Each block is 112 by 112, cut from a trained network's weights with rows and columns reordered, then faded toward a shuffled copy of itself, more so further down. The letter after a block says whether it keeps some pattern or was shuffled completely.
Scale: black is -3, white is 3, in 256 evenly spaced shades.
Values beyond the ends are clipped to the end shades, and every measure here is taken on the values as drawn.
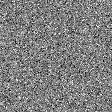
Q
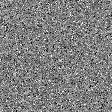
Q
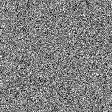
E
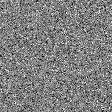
Q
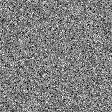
Q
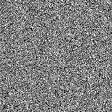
E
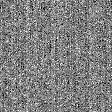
E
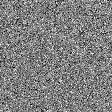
Q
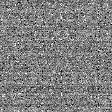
E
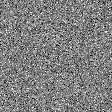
Q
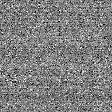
E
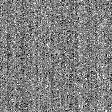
E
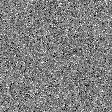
Q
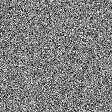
Q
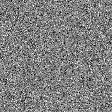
E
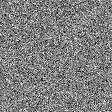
Q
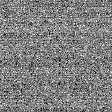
E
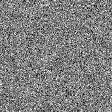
E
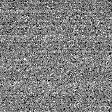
E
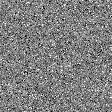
Q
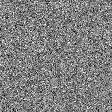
Q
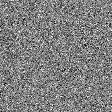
E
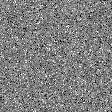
Q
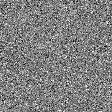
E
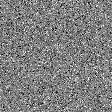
Q
